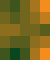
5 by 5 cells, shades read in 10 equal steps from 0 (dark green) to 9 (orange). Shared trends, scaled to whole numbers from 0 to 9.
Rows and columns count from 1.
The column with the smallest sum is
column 2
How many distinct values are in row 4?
4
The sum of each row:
24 23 21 21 19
